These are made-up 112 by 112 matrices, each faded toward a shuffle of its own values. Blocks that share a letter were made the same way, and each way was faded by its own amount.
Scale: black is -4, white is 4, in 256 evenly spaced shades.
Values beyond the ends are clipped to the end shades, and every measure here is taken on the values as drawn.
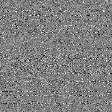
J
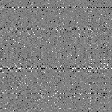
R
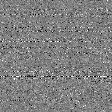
J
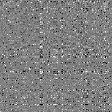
R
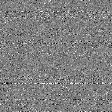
J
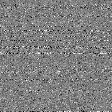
J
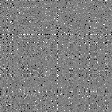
R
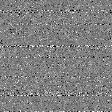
J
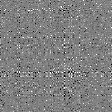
R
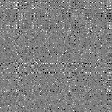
R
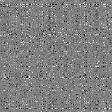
R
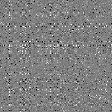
R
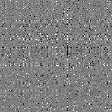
R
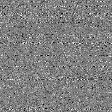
J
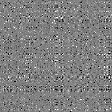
R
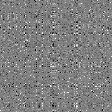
R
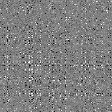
R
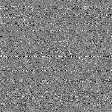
J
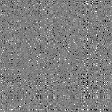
R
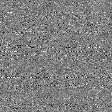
J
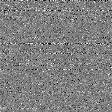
J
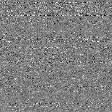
J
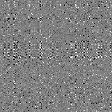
R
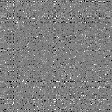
R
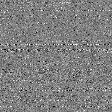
J
